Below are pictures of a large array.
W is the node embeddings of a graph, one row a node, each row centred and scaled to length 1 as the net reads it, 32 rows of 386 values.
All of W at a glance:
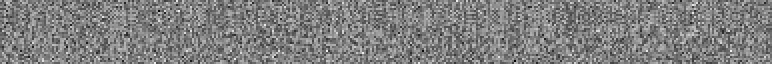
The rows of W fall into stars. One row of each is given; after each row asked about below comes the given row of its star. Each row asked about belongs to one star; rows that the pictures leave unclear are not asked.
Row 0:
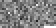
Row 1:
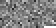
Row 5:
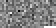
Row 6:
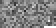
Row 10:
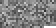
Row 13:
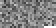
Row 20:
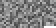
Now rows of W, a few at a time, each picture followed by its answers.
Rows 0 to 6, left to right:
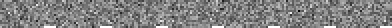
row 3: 13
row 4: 1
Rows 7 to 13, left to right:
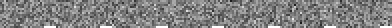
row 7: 5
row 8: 1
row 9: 5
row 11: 5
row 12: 6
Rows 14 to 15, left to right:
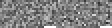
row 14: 6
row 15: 6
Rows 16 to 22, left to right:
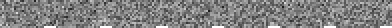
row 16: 1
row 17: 1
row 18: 13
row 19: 20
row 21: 20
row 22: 10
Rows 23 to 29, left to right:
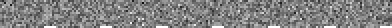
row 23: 6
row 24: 0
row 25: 0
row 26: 20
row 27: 13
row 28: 6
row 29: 13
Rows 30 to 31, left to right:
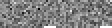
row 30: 10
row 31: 20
